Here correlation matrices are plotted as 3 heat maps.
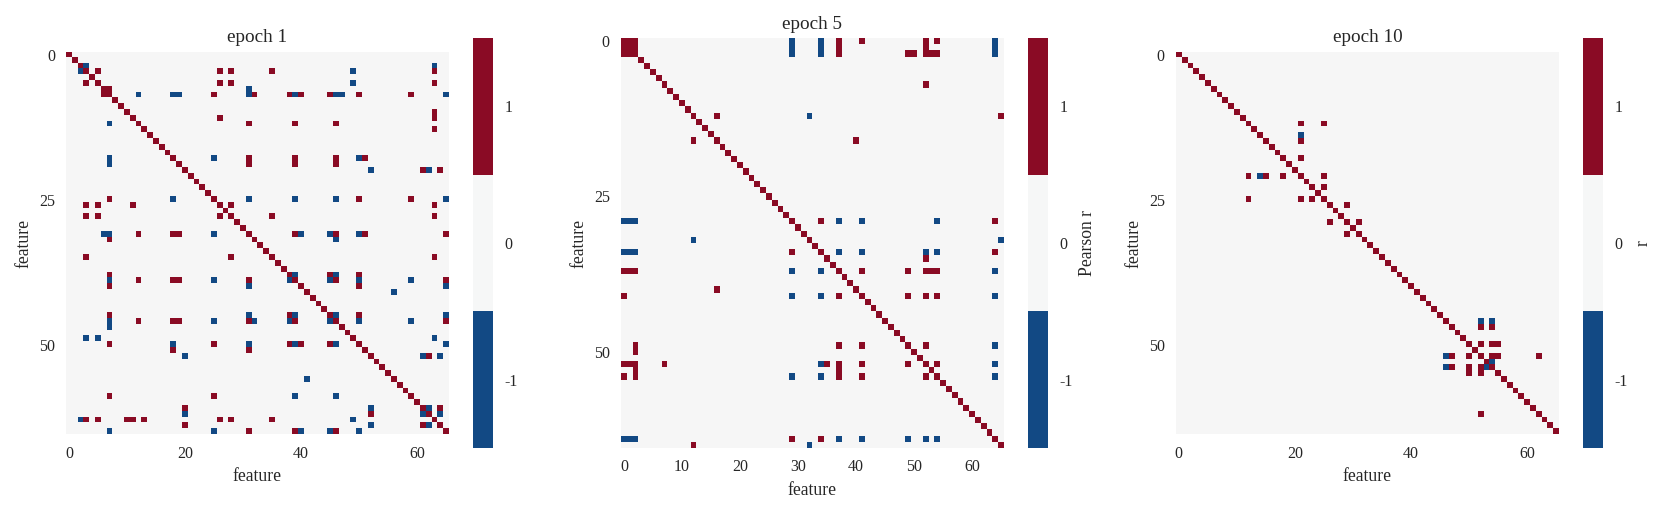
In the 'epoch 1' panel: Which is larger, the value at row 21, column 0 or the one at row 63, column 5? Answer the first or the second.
the second
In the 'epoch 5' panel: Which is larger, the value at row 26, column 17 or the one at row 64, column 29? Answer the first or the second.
the second
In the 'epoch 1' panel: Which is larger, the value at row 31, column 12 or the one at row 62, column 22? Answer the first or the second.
the first
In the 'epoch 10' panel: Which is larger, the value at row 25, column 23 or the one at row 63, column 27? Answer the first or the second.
the first
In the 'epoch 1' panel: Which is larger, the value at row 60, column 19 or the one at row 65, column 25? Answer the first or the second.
the first
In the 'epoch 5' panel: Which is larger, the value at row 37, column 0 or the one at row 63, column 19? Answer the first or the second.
the first
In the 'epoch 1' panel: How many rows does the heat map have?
66
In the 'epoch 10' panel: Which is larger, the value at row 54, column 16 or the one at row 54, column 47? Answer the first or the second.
the second
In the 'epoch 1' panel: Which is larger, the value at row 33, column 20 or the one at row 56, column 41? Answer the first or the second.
the first
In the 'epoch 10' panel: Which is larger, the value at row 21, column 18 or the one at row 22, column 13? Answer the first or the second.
the first
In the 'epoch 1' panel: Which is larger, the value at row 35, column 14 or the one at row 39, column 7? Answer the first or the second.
the first
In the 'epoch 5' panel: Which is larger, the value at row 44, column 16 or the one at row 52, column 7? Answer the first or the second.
the second
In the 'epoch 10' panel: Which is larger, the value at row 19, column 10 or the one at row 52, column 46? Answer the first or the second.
the first
